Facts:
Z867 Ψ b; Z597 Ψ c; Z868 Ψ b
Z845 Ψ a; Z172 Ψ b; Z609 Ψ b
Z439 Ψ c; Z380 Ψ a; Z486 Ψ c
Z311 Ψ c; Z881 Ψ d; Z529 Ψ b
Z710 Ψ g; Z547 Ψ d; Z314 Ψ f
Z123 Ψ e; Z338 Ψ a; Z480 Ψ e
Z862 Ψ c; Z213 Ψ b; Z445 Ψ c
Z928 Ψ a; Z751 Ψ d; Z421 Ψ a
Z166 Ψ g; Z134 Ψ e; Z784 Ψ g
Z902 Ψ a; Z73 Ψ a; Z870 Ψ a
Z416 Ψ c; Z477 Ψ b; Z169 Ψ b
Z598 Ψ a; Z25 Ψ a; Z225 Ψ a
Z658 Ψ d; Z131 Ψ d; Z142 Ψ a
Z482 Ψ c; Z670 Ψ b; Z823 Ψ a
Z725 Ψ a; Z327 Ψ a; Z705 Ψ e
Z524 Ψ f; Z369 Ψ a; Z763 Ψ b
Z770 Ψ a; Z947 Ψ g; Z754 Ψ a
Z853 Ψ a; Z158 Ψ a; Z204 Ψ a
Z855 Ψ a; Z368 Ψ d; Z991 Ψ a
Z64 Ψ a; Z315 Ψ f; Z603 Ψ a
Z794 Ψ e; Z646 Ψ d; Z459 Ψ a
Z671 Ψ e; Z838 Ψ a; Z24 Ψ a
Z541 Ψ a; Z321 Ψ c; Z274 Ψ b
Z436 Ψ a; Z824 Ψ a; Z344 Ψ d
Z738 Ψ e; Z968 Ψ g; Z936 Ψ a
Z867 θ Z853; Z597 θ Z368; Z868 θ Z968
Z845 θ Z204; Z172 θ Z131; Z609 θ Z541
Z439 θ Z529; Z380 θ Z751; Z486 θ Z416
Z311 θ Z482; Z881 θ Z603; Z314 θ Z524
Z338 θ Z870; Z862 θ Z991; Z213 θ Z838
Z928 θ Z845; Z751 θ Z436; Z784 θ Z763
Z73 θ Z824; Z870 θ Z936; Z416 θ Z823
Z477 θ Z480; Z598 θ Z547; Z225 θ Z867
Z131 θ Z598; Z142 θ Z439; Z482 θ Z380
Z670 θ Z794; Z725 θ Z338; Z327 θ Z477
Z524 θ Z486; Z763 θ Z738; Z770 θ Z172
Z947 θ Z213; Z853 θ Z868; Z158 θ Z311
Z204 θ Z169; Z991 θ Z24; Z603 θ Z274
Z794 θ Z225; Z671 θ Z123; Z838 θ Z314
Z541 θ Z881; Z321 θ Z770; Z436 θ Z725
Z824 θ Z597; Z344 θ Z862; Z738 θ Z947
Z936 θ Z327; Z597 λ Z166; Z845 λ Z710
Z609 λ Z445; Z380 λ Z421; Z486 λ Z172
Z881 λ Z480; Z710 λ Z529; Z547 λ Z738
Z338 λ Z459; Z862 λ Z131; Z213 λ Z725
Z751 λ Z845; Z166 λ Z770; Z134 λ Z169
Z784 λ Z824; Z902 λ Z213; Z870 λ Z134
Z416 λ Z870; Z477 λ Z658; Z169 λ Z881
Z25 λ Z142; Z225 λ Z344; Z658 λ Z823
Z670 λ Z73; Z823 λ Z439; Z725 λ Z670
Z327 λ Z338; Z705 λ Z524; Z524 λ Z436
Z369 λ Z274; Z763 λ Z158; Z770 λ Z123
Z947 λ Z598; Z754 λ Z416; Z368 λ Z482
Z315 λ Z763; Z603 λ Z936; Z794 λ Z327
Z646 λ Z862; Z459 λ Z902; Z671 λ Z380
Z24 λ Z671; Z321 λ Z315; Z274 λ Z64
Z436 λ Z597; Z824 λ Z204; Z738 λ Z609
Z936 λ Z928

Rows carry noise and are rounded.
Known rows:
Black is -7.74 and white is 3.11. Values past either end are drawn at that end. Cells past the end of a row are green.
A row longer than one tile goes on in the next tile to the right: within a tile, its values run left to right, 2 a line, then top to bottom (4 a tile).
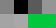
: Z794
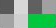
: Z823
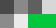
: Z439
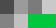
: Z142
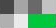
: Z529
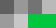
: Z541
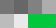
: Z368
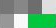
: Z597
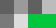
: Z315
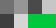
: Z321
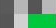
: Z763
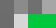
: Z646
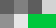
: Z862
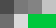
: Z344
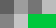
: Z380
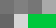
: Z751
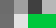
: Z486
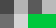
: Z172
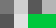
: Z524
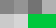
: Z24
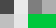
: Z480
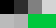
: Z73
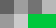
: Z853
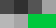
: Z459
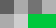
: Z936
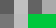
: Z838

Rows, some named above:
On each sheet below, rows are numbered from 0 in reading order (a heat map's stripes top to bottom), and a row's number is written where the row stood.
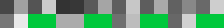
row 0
Z445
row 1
Z902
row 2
Z845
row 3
Z609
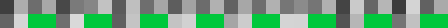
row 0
Z131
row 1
Z344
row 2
Z738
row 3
Z968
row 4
Z936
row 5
Z24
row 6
Z928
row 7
Z204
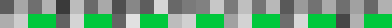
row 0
Z936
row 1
Z131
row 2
Z482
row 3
Z824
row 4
Z870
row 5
Z658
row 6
Z784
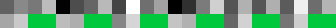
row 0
Z991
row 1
Z725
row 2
Z123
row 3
Z73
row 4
Z314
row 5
Z770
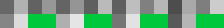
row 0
Z547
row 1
Z274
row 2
Z881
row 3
Z158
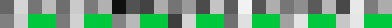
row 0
Z166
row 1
Z134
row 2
Z213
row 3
Z321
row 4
Z169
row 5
Z477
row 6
Z480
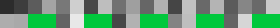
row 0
Z902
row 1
Z416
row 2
Z784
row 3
Z598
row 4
Z609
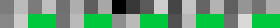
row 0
Z436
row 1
Z947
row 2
Z670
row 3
Z928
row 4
Z658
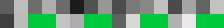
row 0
Z671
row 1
Z327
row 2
Z344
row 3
Z529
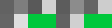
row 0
Z311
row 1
Z609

